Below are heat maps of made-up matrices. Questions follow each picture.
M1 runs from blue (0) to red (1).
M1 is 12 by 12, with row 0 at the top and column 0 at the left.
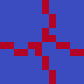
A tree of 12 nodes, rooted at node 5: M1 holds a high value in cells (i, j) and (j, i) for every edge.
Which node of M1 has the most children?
6
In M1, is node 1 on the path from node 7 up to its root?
no
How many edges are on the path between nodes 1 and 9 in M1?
2
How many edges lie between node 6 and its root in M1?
1
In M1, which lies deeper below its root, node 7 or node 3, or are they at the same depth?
node 3
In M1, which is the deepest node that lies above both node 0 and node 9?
6
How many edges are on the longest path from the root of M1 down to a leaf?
2
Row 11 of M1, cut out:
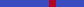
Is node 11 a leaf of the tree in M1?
yes
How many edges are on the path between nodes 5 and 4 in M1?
2
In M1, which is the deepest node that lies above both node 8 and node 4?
6
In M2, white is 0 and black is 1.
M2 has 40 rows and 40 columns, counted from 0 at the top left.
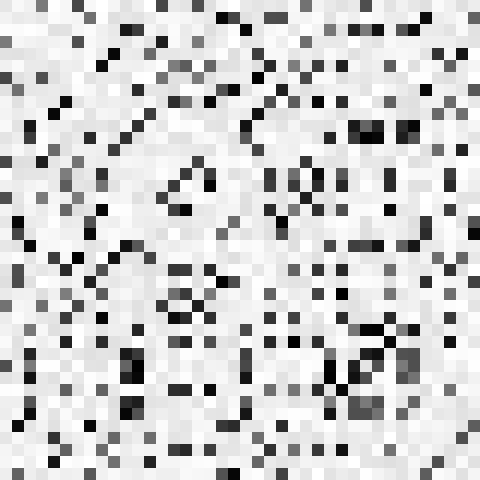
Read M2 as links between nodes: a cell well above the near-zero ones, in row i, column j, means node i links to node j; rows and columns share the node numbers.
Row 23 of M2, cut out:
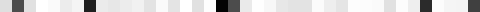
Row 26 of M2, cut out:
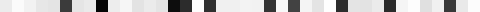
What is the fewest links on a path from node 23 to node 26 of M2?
3
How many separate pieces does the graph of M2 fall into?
1
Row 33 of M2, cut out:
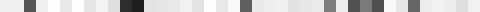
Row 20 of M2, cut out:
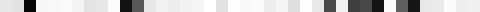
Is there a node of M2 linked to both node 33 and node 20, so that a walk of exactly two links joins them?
yes
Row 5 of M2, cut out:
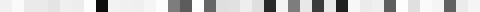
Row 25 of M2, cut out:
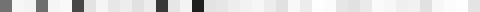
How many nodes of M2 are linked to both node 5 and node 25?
0
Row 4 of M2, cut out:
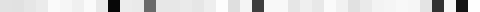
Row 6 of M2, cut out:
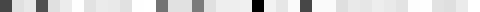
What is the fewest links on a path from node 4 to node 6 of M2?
2
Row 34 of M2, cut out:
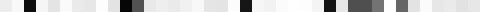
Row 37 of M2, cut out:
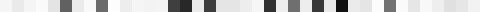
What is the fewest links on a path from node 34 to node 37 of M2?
5
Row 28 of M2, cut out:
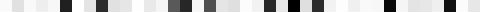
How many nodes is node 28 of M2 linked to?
10
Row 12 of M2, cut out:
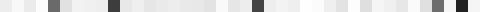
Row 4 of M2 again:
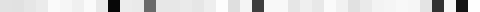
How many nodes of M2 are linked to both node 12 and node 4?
4
